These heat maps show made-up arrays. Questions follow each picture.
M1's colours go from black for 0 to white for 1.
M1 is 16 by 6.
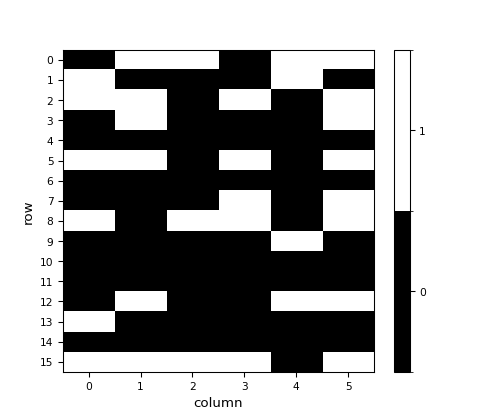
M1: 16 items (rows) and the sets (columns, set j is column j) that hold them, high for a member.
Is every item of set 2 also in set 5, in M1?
yes
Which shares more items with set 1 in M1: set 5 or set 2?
set 5
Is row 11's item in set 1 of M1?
no
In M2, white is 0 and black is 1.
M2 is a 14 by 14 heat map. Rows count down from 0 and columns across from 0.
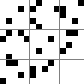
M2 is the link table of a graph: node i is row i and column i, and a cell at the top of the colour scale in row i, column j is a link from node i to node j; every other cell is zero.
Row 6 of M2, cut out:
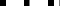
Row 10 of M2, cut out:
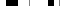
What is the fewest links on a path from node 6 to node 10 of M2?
2
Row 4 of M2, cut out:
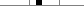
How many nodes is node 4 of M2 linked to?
1
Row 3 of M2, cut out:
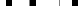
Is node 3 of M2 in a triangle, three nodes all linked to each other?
yes
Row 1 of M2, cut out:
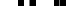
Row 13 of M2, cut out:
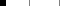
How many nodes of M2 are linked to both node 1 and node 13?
0
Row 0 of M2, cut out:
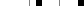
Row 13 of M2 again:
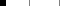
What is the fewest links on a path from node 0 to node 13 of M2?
1
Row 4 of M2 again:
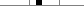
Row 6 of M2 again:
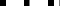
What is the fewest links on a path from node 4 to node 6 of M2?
1
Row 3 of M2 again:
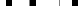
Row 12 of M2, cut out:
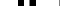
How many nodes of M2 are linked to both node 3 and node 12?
1
